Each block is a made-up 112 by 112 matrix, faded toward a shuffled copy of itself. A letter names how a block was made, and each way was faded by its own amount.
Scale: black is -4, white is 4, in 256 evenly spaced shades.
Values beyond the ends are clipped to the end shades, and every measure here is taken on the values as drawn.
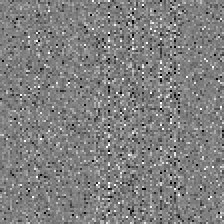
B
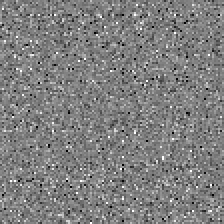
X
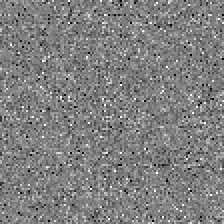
X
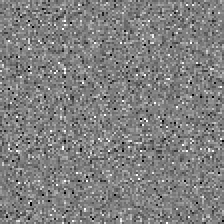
X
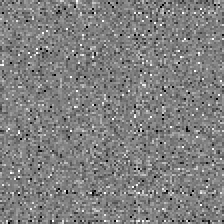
X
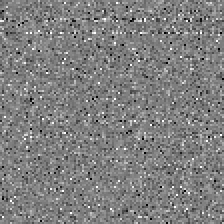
X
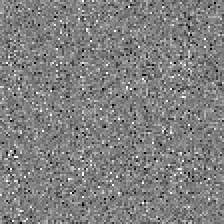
X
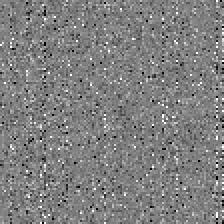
B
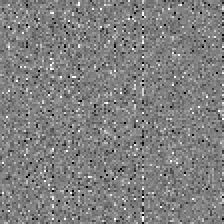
B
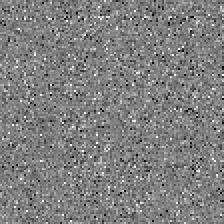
X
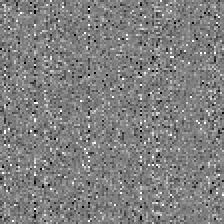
B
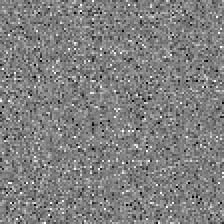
X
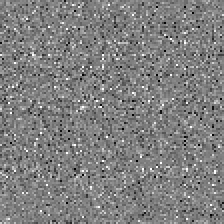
X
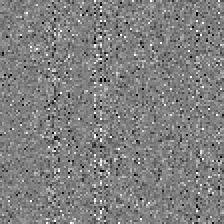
B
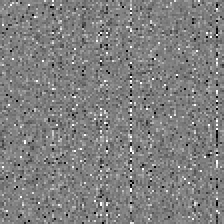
B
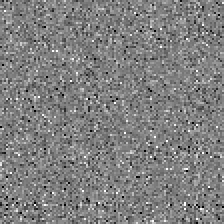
X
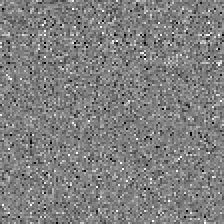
X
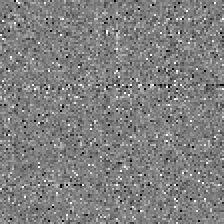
X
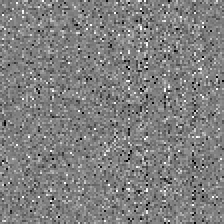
B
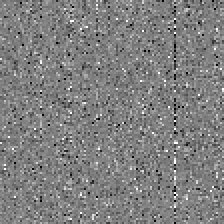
B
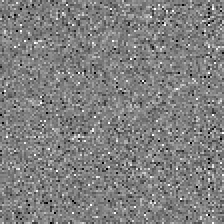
X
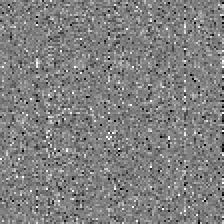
B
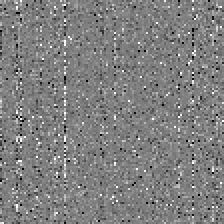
B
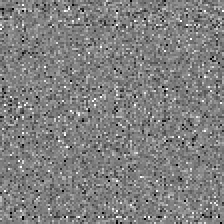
X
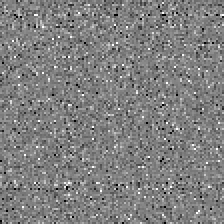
X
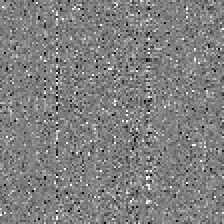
B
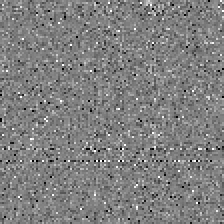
X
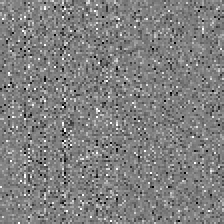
B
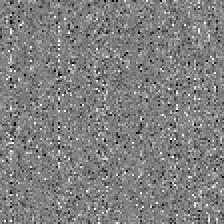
B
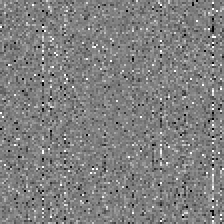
B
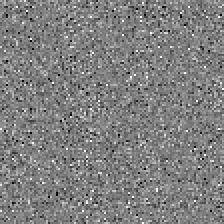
X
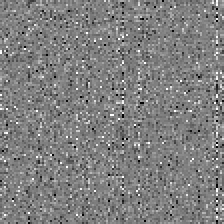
B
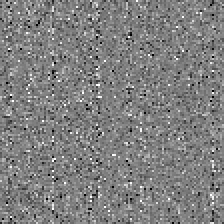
B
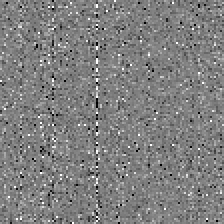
B
